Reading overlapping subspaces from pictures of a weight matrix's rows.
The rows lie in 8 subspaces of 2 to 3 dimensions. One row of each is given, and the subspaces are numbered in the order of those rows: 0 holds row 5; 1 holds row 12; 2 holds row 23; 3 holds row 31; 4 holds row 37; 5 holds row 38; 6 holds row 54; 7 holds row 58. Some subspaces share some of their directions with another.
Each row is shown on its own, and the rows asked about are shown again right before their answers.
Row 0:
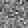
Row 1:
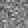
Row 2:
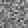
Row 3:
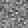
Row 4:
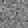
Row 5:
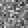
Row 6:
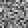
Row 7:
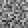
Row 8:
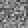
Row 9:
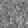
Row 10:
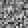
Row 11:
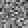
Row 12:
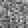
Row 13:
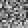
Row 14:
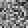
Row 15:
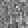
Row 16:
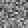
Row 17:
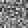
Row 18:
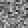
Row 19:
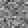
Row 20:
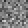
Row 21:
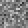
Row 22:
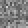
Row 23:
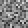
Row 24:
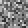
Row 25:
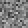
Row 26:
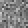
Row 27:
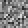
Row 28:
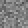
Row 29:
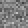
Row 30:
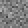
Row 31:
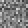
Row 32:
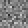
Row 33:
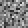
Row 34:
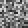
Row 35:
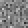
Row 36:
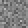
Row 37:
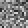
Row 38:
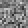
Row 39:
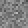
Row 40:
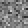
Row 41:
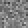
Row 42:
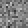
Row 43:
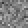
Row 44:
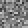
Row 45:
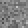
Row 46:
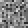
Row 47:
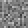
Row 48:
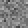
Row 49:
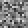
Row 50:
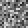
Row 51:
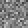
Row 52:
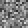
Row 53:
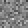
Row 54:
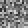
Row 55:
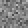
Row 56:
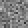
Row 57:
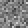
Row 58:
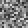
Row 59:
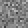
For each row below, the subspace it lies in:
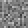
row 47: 5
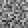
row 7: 2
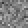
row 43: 7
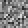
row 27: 5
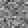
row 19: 2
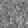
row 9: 1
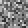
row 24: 4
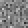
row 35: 3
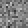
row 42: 6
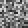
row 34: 6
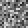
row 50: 0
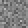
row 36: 4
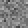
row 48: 2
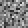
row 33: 0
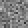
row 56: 1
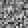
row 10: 5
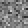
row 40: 7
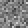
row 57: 2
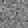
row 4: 3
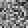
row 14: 4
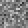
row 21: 0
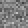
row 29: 5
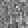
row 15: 1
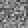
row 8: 5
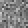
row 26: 3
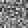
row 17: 3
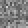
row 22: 6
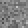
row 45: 1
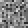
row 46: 3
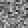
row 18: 7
